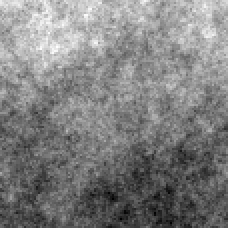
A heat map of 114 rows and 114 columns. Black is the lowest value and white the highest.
Slope: up to the top. Stripes: none. Grain: blotchy. Odd rows or columns: none. Ninth with the highest average: top left.
